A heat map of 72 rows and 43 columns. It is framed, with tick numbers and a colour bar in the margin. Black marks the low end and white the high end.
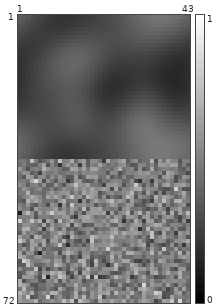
The table splits into 2 rows of 1 panel. Panel 1,1: low, smooth. Panel 2,1: middling, fine-grained, strong in contrast.
